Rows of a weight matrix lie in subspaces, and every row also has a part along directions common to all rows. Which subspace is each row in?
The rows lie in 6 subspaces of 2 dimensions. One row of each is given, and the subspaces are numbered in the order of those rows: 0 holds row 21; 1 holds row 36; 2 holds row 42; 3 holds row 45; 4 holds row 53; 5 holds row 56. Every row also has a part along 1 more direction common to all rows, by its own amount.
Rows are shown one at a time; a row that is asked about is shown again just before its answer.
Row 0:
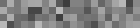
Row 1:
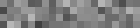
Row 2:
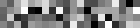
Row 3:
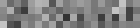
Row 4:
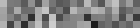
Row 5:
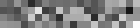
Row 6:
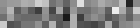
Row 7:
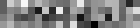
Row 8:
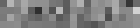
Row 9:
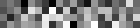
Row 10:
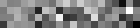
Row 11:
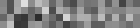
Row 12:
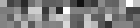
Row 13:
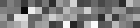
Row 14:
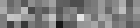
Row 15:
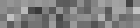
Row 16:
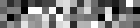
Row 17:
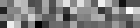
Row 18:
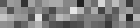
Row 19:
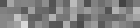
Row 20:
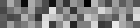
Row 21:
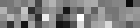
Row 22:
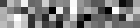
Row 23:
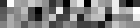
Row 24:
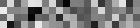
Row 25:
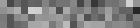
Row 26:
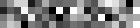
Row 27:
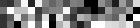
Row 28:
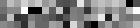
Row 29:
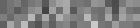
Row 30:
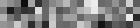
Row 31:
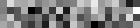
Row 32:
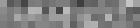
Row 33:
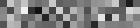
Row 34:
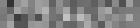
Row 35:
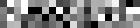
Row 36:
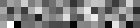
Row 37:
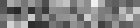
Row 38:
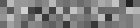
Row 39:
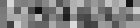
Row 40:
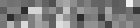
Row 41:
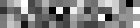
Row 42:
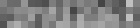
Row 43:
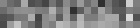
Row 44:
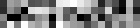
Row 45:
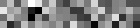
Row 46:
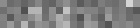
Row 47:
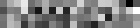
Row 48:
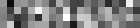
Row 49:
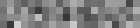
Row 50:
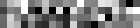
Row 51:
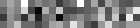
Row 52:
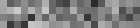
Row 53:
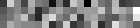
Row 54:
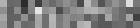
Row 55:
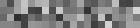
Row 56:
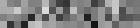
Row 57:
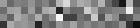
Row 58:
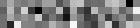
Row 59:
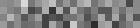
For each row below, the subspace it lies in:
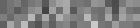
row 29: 5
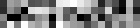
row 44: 0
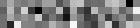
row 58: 1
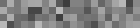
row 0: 3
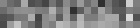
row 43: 2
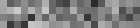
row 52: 5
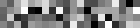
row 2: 1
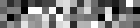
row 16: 0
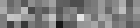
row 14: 0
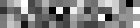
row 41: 3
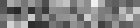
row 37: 5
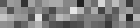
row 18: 2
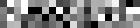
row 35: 2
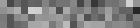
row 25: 5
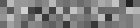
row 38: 2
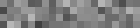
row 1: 3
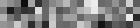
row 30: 5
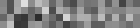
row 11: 1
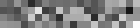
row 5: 3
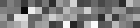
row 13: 4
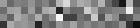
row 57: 3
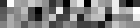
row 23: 4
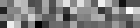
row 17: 3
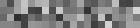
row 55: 1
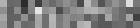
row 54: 5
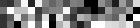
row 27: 5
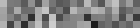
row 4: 5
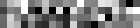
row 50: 3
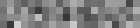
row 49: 1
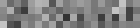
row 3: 2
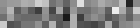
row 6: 2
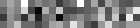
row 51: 2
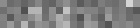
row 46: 0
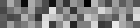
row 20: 4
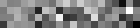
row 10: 3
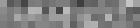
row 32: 0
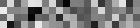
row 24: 3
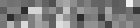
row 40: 0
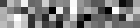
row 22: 4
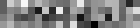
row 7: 0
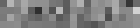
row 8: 4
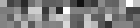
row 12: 0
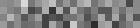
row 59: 4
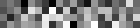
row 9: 4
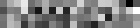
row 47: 3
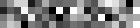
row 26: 3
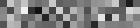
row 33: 2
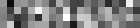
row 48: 1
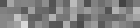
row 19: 4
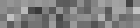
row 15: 0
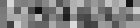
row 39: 1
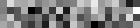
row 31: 5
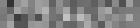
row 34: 1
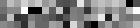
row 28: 4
